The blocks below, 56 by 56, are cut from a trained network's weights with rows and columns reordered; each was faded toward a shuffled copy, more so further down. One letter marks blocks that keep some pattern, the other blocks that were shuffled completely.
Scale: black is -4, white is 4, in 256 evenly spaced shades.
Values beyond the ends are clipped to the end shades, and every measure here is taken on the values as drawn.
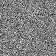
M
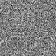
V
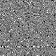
V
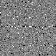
V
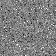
M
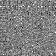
V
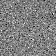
M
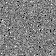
M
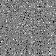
V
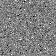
M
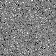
M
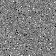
M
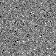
V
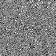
V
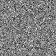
M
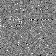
V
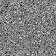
V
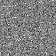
V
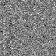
V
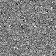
V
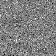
V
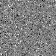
V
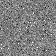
M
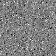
V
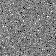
M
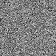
M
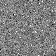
M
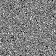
M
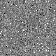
V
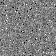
M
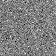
V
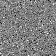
M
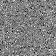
M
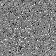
V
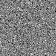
M
